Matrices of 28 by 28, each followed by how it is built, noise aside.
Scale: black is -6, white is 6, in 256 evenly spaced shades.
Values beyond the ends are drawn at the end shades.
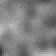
smooth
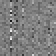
uneven columns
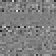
uneven rows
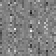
uneven columns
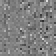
uneven columns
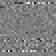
uneven rows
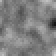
smooth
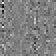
uneven columns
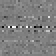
uneven rows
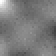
smooth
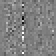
uneven columns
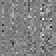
uneven columns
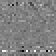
uneven rows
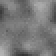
smooth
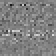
uneven rows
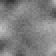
smooth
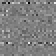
uneven rows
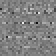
uneven rows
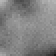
smooth
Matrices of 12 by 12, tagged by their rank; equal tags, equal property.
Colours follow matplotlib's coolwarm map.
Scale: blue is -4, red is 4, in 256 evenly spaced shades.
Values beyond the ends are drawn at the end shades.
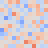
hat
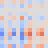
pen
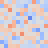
hat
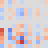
pen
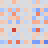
pen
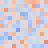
hat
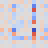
pen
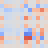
pen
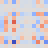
pen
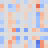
pen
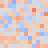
hat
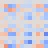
pen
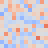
hat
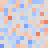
hat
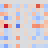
pen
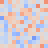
hat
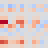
pen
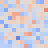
hat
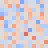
hat
